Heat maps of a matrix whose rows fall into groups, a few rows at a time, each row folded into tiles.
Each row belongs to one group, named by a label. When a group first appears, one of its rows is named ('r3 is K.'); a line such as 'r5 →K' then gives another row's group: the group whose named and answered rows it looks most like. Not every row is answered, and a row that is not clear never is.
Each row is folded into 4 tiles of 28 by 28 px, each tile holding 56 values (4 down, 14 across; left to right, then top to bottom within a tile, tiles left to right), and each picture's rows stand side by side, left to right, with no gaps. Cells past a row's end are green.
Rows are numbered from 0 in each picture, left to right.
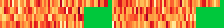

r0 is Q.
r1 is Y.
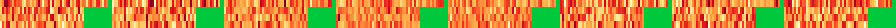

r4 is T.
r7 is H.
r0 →Y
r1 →Y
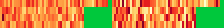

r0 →H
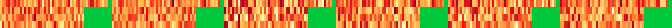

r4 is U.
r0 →Y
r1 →Y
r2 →U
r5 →H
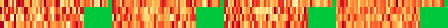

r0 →U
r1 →H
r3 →Y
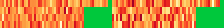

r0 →T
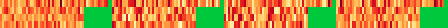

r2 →U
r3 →Q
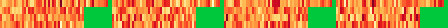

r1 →U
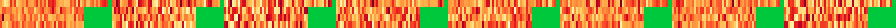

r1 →H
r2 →U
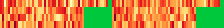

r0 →Y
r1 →H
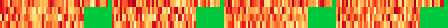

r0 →H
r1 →U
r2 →H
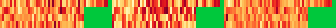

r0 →Q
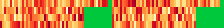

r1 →U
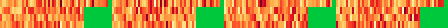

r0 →Q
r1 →Q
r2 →T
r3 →Q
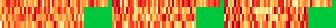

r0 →Y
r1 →H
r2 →T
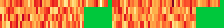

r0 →U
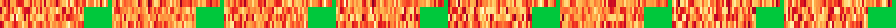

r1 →H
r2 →U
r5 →Q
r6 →U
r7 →U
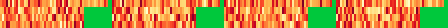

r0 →T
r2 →H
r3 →T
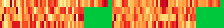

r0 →Q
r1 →Q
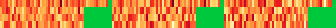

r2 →U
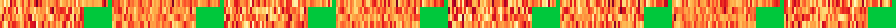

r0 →T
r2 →T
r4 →U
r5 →Q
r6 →Q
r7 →Y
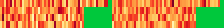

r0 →Y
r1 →Y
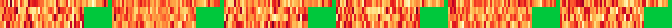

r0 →T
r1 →H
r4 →H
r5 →U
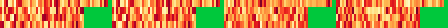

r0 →U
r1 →U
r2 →T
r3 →T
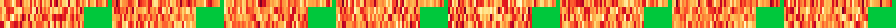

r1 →H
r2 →T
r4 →T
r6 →Q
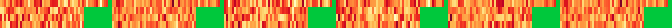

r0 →U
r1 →Y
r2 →Y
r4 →Q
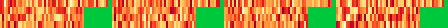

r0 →Y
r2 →T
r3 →U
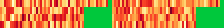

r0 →U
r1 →T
